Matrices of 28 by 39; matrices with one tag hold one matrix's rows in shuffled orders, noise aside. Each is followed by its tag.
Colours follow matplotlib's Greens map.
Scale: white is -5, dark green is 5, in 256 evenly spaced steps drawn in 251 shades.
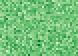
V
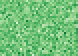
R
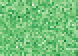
R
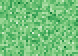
R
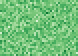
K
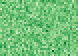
K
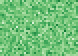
R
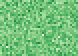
V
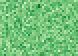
V
